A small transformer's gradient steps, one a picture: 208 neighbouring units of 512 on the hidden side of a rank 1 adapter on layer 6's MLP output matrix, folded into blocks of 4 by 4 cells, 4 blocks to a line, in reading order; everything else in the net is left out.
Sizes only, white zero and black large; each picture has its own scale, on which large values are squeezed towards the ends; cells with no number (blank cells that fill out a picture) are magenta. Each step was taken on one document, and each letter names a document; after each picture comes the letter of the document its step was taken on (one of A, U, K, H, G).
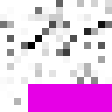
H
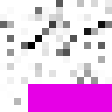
H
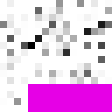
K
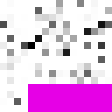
K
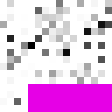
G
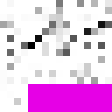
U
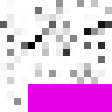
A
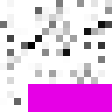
A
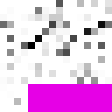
H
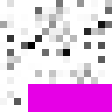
A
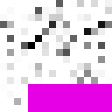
H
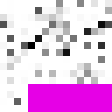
A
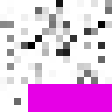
H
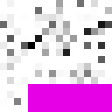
K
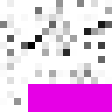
K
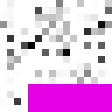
G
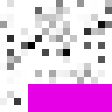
G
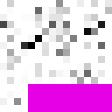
A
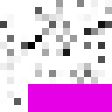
K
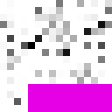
A
